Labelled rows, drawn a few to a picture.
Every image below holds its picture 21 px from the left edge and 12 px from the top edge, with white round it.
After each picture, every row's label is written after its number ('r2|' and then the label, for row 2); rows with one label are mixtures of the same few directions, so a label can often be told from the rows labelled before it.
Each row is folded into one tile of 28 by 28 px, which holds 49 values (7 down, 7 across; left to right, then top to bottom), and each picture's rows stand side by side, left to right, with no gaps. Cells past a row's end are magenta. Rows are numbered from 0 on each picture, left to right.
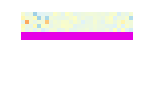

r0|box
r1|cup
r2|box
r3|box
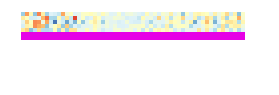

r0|cup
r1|box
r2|box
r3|cup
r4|box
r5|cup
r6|box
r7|cup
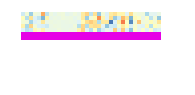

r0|cup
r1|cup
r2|cup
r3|box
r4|box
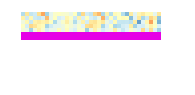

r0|cup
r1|box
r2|cup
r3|cup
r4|box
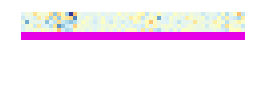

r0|box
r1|cup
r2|box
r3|box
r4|box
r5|box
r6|box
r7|cup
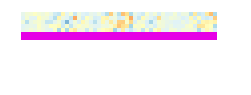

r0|box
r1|box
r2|box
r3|cup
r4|box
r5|cup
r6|cup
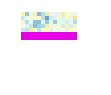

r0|cup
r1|box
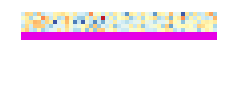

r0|cup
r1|box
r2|box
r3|cup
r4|cup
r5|cup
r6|cup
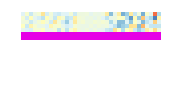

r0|cup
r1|box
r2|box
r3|cup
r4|cup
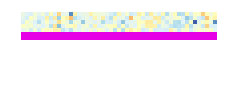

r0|box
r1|cup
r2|box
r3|box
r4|cup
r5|cup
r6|box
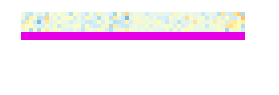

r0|box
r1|cup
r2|cup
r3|cup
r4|box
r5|box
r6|box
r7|cup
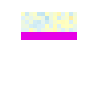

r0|cup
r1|cup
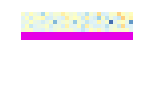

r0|cup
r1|box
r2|cup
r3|box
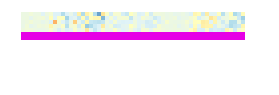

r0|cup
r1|box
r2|cup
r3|cup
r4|cup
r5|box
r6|cup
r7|cup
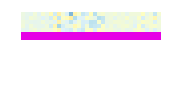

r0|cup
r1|cup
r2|cup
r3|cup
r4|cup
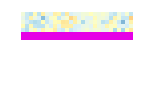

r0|cup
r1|cup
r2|box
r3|box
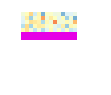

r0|cup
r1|box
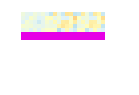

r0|box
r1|cup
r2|cup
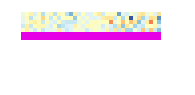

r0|cup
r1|cup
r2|cup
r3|box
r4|box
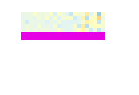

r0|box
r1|cup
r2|cup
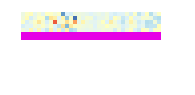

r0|box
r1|box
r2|box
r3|box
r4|cup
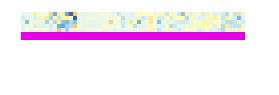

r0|box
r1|cup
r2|cup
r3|box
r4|box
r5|cup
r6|cup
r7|cup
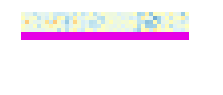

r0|box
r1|box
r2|cup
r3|box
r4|cup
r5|cup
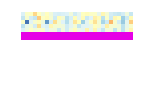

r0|box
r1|box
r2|box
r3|box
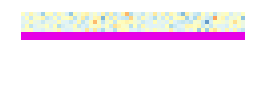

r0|cup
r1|cup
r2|box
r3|cup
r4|cup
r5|cup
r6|box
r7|box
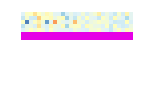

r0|box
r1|box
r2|cup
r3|cup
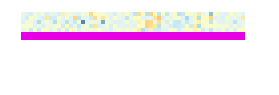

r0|box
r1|box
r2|box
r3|cup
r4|cup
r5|cup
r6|cup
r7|box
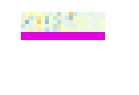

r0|box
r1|cup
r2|box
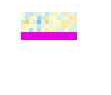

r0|box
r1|cup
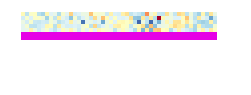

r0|cup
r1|cup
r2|box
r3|cup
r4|box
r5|cup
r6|cup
